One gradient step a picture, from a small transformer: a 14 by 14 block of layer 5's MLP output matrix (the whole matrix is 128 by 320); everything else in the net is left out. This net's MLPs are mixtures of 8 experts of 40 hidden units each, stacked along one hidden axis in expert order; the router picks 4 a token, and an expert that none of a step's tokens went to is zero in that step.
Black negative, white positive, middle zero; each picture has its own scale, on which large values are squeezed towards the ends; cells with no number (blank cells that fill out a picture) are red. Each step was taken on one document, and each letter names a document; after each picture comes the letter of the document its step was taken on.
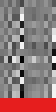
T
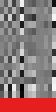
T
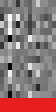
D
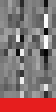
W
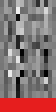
W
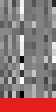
T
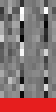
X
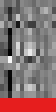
D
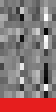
W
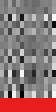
T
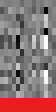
W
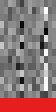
X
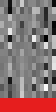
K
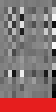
T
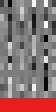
K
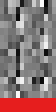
W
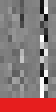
X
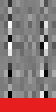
D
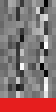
W
